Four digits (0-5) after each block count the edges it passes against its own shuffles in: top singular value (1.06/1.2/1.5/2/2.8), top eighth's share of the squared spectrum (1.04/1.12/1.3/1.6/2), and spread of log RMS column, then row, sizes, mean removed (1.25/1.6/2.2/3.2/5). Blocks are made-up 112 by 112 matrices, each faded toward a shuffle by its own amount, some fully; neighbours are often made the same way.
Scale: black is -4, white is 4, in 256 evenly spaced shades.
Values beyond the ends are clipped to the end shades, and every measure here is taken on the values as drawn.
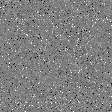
2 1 0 0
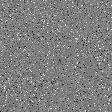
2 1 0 0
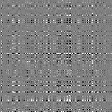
5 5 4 4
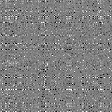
5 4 3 3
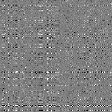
5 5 3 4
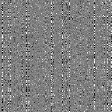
4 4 4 1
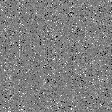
3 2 2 0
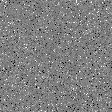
0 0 0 0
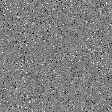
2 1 1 0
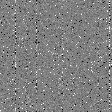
3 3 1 0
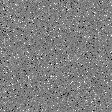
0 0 0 0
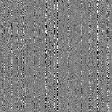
4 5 4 1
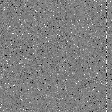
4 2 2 0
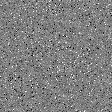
1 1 0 0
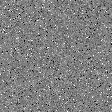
1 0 0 0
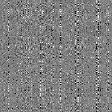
4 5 4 2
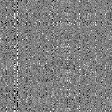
4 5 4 2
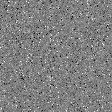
2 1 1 0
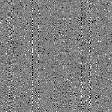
4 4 3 2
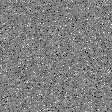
0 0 0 0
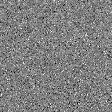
3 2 0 1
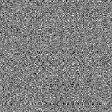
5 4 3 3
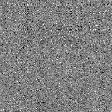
4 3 2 2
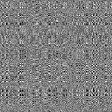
5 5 3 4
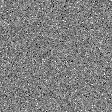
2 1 0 0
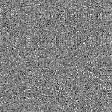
4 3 1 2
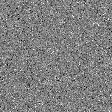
0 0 0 0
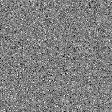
3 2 1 1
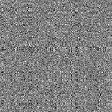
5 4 2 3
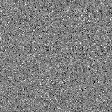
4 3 1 1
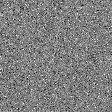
2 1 0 0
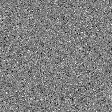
2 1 0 0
